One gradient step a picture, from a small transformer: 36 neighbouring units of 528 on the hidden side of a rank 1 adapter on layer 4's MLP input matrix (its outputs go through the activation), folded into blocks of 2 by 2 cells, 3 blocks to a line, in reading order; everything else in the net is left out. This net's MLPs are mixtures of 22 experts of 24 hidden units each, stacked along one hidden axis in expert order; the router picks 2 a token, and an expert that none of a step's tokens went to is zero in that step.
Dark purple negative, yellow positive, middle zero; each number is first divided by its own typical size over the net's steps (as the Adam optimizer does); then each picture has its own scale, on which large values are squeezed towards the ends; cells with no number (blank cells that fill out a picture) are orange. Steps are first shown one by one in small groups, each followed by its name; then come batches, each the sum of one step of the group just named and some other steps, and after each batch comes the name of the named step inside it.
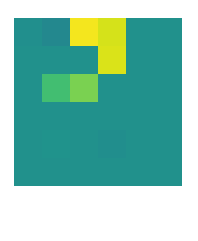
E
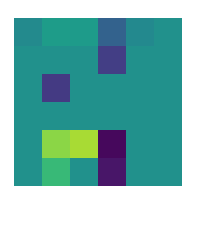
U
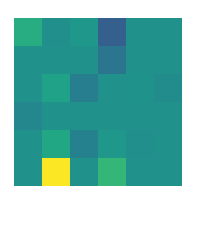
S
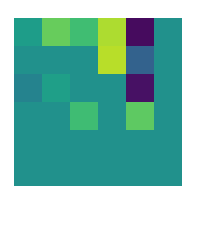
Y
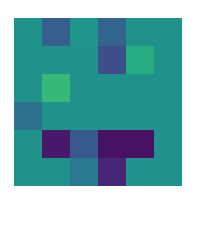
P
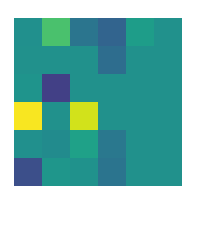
U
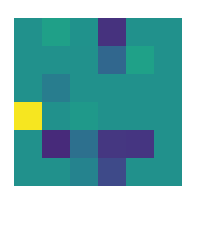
P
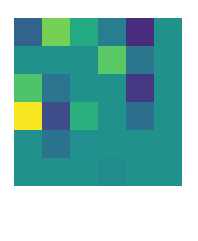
Y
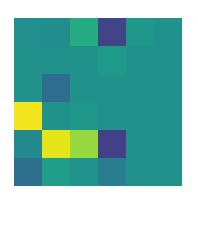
U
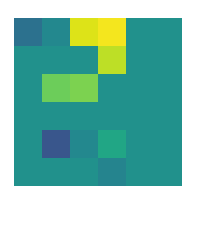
E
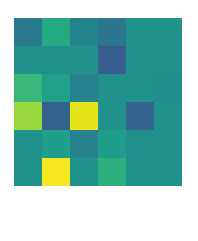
S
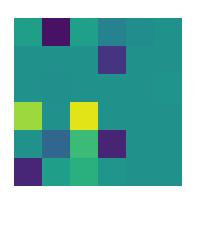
U
